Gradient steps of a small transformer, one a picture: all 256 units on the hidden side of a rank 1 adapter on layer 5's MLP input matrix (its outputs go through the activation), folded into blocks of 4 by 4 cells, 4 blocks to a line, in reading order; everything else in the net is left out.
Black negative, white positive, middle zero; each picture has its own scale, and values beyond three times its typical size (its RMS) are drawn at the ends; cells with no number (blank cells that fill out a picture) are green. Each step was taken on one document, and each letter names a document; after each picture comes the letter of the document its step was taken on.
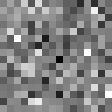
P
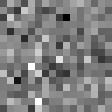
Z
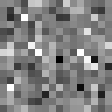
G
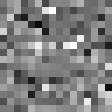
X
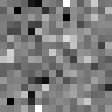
P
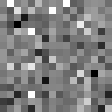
P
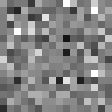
P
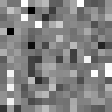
G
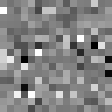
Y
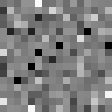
Z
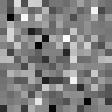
X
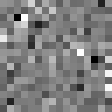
G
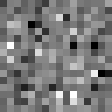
Y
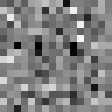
Y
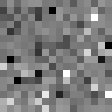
Z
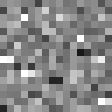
X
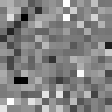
Z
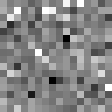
X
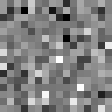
Z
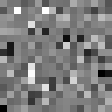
X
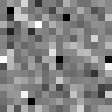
G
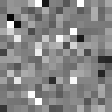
X
